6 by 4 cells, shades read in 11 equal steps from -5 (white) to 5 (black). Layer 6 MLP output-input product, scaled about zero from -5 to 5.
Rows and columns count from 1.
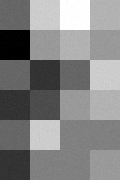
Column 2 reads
-3 -1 3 2 -3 0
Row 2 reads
5 -1 -2 -1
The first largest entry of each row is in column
1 1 2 1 1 1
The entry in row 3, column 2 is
3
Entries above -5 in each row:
3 4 4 4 4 4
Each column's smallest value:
1 -3 -5 -3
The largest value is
5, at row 2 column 1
